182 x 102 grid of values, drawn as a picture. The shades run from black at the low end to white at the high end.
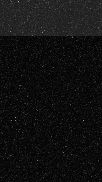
Stripes: none. Histogram: skewed, a long tail of high values. Seam: horizontal, 20% of the way down, the top part higher.
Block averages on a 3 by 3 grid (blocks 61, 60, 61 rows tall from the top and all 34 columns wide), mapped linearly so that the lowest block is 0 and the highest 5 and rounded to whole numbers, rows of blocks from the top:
555 | 000 | 000
